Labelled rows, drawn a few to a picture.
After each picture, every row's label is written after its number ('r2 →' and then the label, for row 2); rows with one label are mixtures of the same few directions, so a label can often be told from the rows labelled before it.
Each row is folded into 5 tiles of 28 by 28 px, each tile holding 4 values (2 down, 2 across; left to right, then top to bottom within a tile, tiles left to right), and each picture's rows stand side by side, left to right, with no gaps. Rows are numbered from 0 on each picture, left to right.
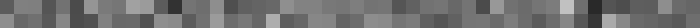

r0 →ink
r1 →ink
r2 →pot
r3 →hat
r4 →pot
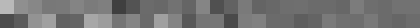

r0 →pot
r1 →hat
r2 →hat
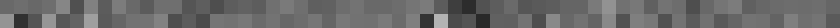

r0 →hat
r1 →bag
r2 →ink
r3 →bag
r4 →ink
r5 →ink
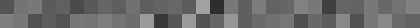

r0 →bag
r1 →hat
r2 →ink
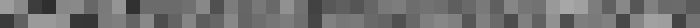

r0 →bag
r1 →hat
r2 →pot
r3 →ink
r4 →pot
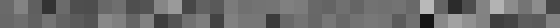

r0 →bag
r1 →ink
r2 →pot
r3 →bag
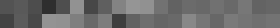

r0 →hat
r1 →pot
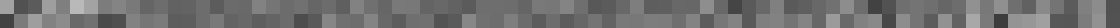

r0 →bag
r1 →pot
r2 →hat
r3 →hat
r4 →ink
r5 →ink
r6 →ink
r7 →bag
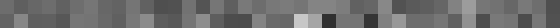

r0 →bag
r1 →pot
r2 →hat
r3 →ink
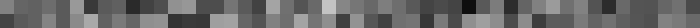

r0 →ink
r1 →bag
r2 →ink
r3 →hat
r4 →bag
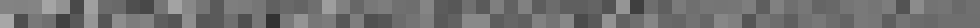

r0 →hat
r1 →ink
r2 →ink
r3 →pot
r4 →hat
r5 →hat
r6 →hat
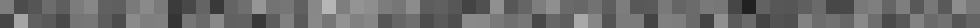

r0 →bag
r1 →pot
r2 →bag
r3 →hat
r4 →hat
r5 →bag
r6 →pot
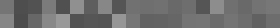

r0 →pot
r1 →hat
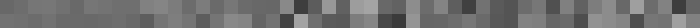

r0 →ink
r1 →pot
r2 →bag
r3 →bag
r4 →pot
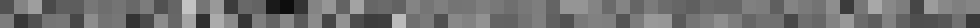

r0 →ink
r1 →ink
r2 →pot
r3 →bag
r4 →pot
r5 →ink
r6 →ink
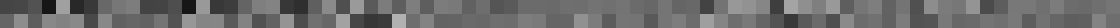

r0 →hat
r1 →hat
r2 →pot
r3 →bag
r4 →hat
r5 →ink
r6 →ink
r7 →pot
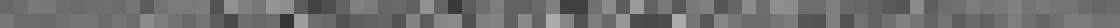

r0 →bag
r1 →ink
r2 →bag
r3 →ink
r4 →pot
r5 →bag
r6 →hat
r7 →pot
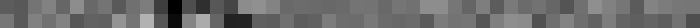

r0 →pot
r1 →pot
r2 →hat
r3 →pot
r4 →ink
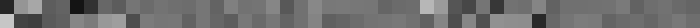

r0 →bag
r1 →ink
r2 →pot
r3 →pot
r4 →hat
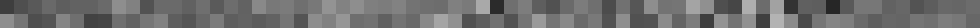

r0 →pot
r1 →pot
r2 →bag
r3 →hat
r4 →ink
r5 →ink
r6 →bag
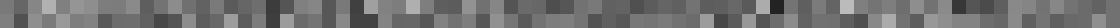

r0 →bag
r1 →ink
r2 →ink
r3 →ink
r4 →bag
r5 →hat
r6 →pot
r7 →pot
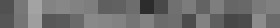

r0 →pot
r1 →pot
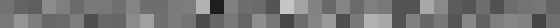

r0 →ink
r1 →hat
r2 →pot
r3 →pot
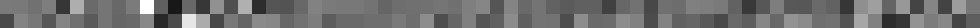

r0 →hat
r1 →pot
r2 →pot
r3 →hat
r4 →hat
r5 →ink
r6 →pot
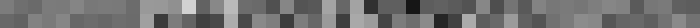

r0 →bag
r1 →hat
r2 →ink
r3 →hat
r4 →hat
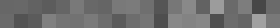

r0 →hat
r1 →pot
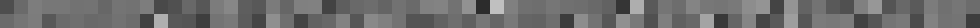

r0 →pot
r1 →bag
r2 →ink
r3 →hat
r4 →hat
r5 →hat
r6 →ink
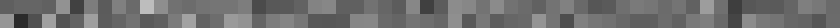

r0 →hat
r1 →pot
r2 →bag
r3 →pot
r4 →bag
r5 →pot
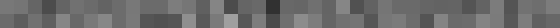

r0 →ink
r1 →ink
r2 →hat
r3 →hat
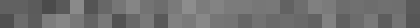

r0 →hat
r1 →bag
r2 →ink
